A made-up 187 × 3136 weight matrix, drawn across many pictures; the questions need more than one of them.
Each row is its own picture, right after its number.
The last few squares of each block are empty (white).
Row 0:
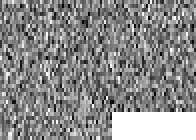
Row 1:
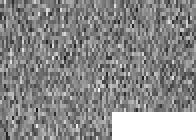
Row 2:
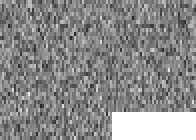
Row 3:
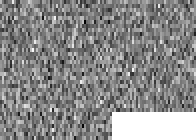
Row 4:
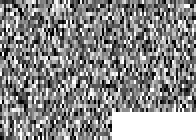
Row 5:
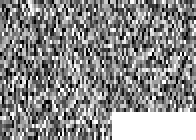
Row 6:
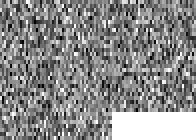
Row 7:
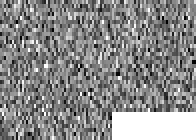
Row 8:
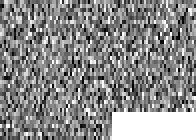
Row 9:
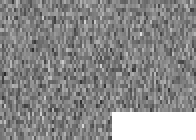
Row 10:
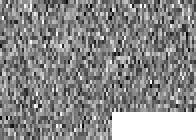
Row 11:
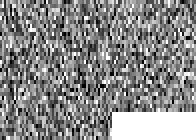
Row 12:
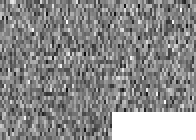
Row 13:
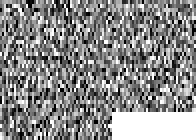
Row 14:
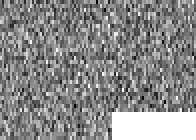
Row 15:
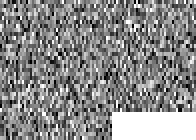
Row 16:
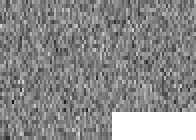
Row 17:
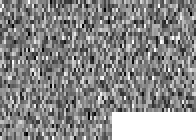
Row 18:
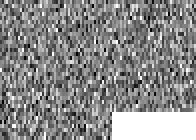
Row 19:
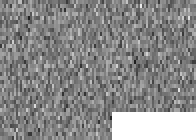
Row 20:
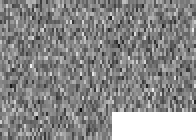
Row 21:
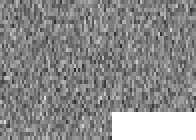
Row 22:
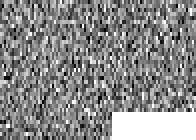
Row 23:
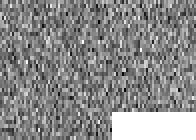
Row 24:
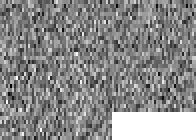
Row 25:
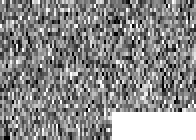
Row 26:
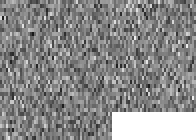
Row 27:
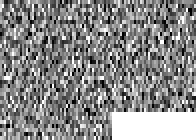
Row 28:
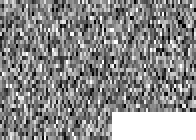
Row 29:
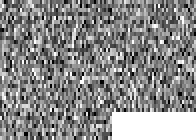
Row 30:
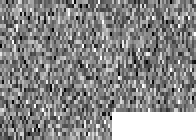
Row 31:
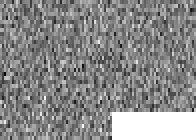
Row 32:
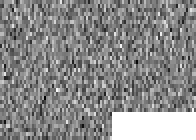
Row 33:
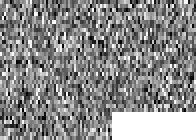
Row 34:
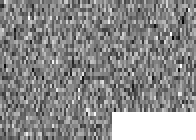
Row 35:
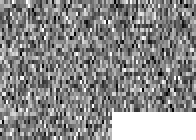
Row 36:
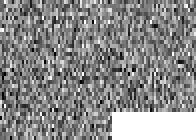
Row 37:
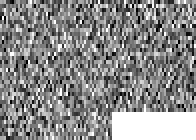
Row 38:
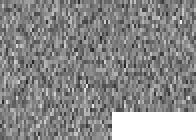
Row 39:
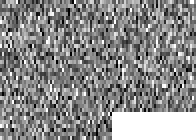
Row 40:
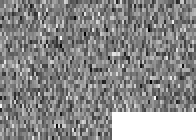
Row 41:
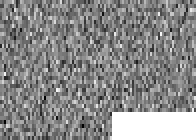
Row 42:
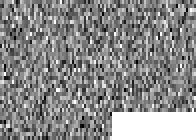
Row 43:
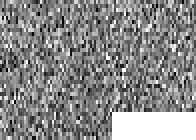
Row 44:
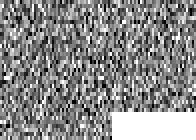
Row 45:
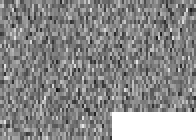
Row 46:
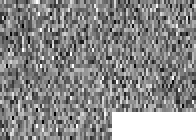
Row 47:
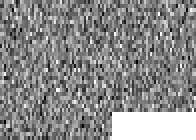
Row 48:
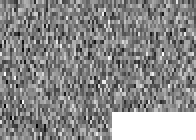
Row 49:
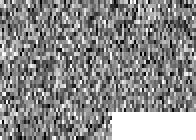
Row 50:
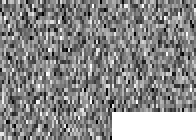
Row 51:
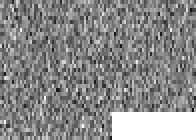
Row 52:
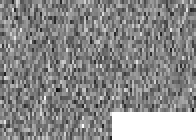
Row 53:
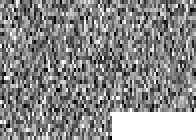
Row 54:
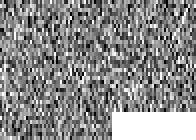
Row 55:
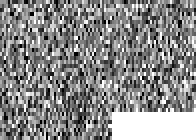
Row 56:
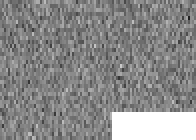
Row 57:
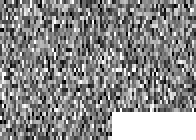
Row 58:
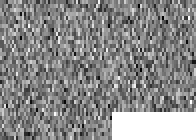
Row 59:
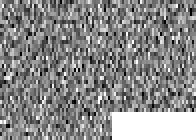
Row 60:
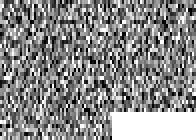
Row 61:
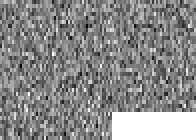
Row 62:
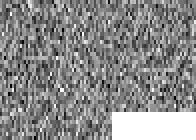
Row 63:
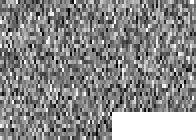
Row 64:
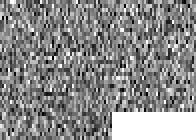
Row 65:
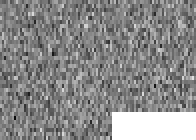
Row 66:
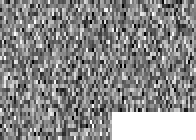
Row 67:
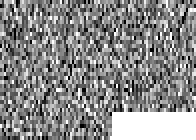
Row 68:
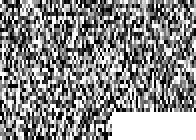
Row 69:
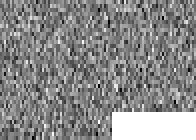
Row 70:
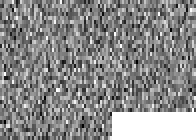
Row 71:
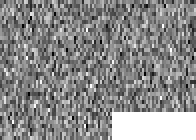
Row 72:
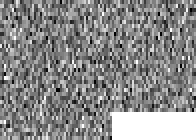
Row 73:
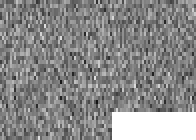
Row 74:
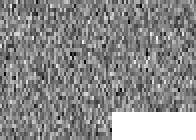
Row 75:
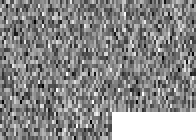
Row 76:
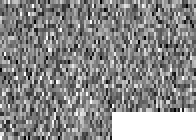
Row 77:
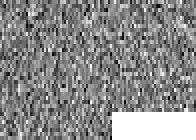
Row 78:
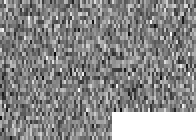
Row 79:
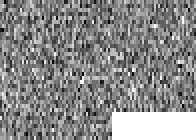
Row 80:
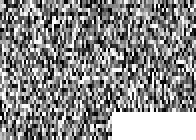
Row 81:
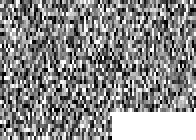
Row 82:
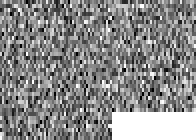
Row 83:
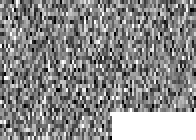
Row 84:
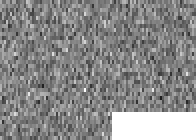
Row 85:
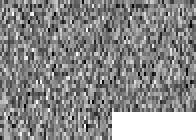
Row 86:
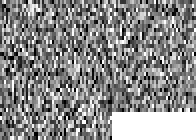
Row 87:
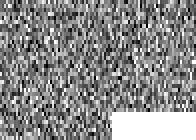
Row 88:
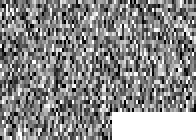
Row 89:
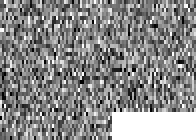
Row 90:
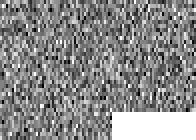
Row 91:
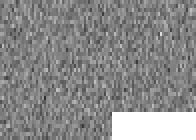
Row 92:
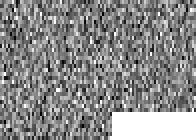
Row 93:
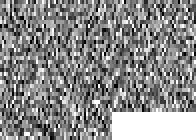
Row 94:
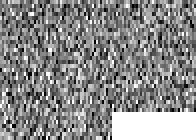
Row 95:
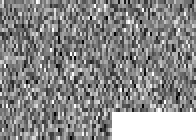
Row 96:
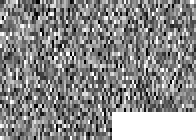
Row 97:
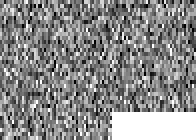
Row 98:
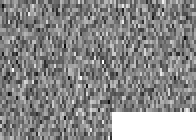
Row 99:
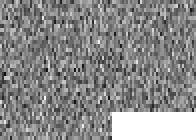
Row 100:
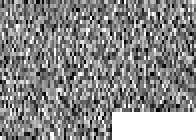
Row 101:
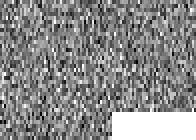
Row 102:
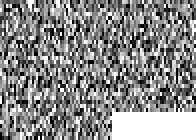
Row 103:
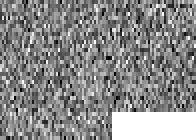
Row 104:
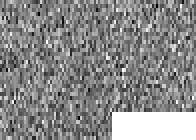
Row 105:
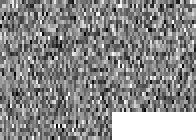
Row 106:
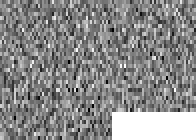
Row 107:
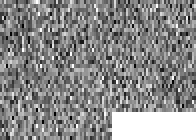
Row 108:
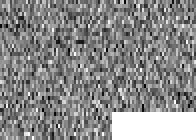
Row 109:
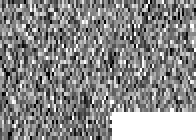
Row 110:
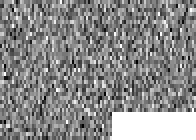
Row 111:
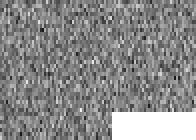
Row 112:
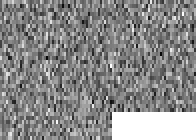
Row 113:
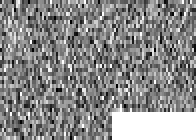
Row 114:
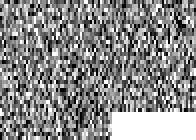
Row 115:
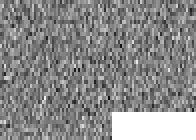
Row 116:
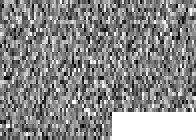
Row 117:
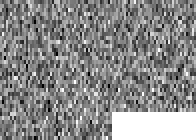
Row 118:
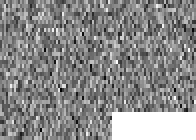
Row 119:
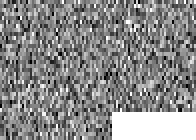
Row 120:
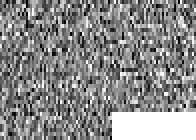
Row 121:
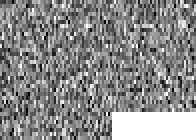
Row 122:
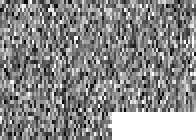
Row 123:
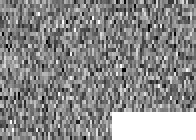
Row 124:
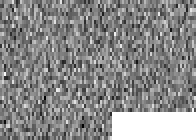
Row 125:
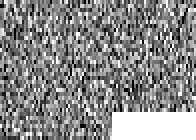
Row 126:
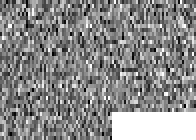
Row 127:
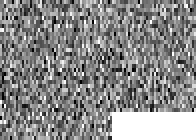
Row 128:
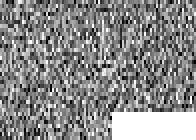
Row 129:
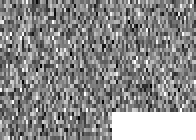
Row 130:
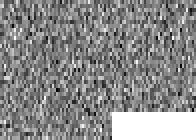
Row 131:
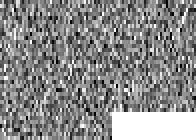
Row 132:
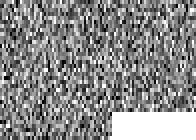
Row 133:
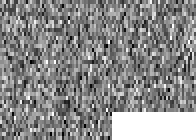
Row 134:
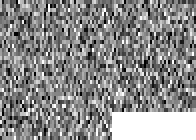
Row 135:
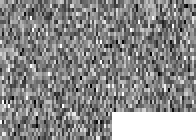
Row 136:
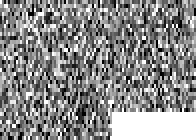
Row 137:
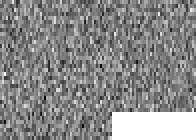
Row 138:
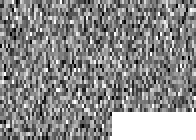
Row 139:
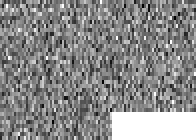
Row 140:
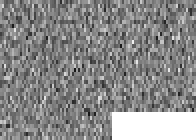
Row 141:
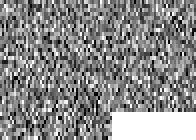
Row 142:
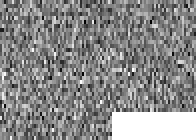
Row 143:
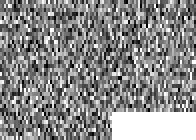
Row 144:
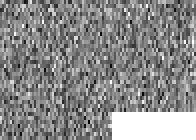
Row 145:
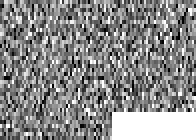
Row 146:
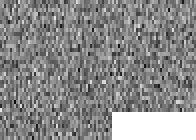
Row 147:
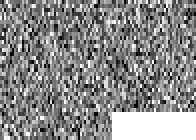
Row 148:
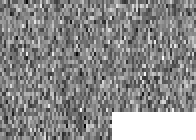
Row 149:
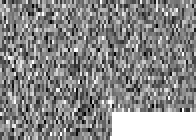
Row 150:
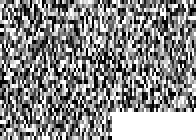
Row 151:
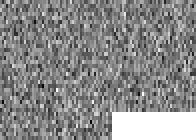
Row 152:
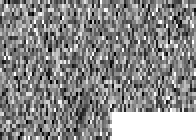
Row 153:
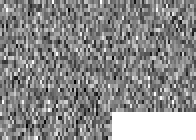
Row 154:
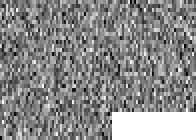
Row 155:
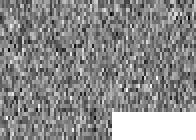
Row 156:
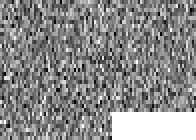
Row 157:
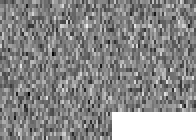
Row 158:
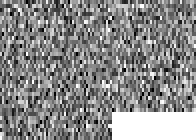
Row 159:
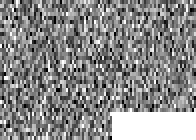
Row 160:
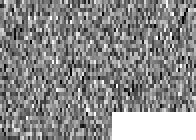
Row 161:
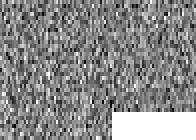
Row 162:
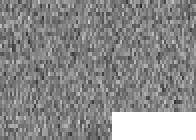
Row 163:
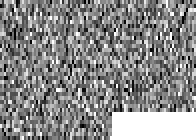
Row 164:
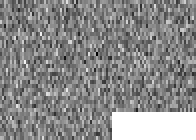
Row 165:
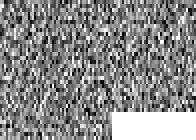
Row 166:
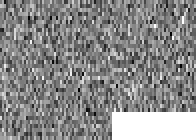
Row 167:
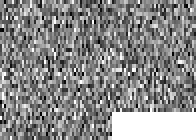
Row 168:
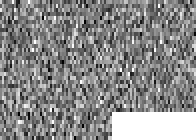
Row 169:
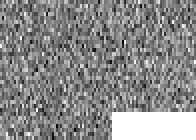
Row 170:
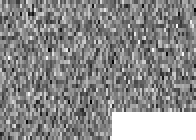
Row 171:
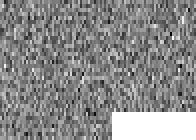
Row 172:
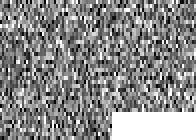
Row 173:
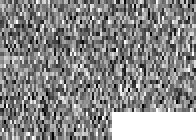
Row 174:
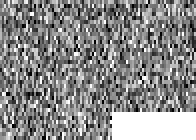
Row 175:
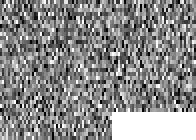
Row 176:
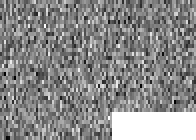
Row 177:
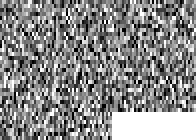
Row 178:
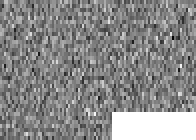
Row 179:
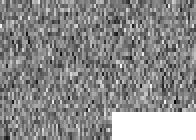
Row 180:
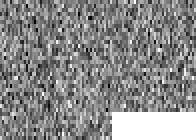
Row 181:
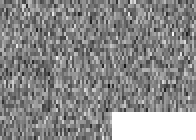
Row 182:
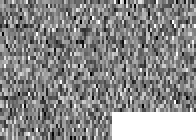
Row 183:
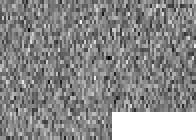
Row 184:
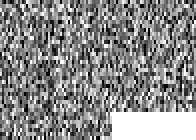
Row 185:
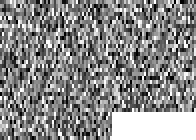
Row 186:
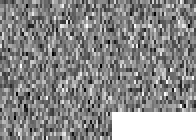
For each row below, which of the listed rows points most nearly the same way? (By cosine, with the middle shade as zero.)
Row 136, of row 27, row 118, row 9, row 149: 149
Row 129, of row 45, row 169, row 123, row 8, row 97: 169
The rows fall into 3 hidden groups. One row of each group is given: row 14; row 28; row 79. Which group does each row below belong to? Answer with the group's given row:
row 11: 14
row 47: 79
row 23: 14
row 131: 79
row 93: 14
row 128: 14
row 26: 14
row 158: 28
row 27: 79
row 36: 79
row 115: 79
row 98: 28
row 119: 14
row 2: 28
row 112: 28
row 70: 79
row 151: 28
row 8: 79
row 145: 79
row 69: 14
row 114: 28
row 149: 28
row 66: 28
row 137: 79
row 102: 28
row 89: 79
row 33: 14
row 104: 14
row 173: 14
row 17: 79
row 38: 28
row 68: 79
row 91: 79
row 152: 28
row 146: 14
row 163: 79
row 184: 28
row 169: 14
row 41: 79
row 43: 14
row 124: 79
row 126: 28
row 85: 28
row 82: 28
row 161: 28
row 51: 79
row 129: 14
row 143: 14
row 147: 14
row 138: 79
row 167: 79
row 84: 28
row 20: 28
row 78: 79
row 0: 28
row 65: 28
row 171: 79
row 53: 79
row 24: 28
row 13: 28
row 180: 28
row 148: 28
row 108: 14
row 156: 79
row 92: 79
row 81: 79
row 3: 79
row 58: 14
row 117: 28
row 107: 14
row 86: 28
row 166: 79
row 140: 79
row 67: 79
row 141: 28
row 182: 14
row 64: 14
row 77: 28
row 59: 79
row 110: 79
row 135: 28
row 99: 79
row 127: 79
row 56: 14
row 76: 28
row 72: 79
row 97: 28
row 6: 28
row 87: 14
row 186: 28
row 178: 79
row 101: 79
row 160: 79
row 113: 79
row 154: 28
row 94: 28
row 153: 28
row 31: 79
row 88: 28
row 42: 79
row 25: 14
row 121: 28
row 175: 14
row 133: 28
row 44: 79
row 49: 28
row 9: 79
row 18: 28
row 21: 79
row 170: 28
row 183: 14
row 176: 14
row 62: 28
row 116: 79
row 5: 28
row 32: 79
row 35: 28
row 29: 79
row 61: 28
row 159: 79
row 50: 28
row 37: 14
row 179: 14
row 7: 14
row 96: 14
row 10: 14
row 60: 79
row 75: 28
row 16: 14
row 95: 14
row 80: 79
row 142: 79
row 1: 14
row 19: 14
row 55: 28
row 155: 14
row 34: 79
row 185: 14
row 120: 28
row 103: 14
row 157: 28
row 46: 14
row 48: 14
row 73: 14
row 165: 79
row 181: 28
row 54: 79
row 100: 14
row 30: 14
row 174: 28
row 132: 79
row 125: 79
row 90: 28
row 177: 28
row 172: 14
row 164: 14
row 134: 14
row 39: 14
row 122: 28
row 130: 79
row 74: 14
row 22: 79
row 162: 14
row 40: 14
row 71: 28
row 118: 28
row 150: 79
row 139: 28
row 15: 14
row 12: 14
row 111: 28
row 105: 14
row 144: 28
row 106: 28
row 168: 79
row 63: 14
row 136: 28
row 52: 79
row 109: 28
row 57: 79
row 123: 14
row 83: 79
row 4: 28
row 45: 79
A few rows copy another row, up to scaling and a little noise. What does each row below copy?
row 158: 82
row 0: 112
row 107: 46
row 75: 151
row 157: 186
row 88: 154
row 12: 64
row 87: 143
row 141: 153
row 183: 103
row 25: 179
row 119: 15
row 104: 43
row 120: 126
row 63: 39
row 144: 122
